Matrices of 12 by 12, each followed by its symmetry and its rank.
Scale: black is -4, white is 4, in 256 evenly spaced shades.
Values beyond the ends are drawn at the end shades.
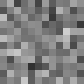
antisymmetric, full rank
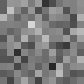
neither, full rank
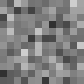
antisymmetric, full rank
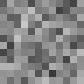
neither, full rank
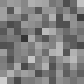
neither, full rank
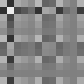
symmetric, rank one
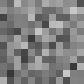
antisymmetric, full rank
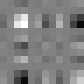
symmetric, rank one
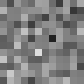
antisymmetric, full rank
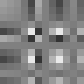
symmetric, rank one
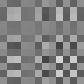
symmetric, rank one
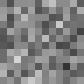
neither, full rank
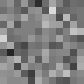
antisymmetric, full rank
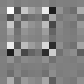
symmetric, rank one
